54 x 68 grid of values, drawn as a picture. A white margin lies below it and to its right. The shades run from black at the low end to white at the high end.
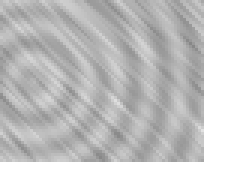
The histogram is bell-shaped. No overall slope runs across the table. Rings spread out from the middle left. On average the colour sits 70% of the way up the scale. Streaks slant down to the right.
